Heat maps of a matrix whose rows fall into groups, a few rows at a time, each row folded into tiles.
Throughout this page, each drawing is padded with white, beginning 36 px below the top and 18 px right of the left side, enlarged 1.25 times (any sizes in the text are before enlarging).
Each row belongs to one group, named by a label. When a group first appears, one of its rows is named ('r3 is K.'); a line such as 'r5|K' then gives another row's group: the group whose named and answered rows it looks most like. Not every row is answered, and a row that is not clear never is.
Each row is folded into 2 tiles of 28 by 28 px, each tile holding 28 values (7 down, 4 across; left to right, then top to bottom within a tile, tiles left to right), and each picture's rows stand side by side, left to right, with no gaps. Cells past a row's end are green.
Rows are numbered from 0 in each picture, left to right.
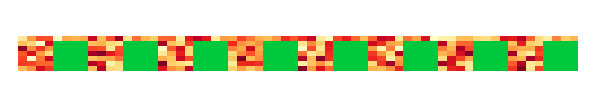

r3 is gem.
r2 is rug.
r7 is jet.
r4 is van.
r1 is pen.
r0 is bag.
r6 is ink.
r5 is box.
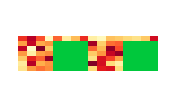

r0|gem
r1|ink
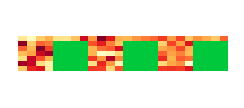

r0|ink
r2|van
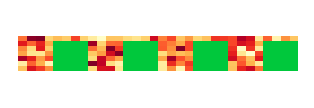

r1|ink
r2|gem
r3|box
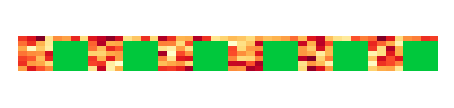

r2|van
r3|bag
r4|box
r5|gem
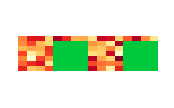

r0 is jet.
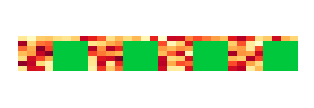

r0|ink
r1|gem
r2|rug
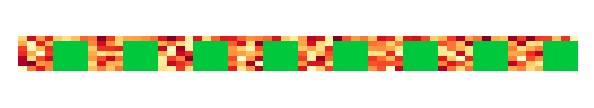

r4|jet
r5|rug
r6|rug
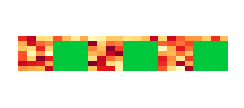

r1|ink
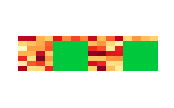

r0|van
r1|pen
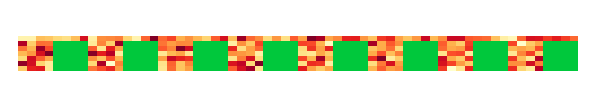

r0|ink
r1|bag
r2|gem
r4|jet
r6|rug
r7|rug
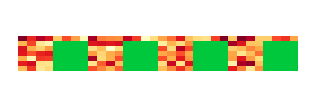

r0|pen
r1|van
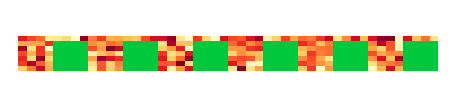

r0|bag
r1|gem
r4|pen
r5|box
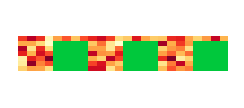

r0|gem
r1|jet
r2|box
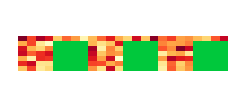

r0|pen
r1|bag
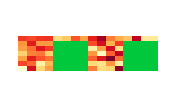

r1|van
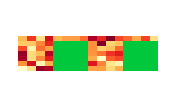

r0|bag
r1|pen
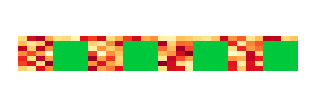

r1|van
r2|ink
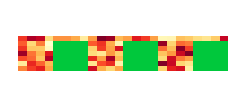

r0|box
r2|ink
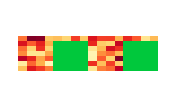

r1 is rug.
